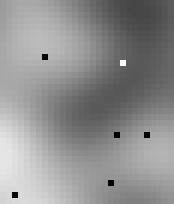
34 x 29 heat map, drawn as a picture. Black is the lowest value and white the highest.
Ninth with the highest average: bottom left. Slope: up to the bottom left. Ninth with the lowest average: top right. Calmest part: bottom right. Lone odd cells: 6, 1 higher and 5 lower than their neighbours.
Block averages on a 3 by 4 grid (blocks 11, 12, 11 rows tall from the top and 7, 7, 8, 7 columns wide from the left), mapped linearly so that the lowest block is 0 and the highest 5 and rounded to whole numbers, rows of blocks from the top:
4 3 1 0 | 4 2 1 1 | 5 3 2 3
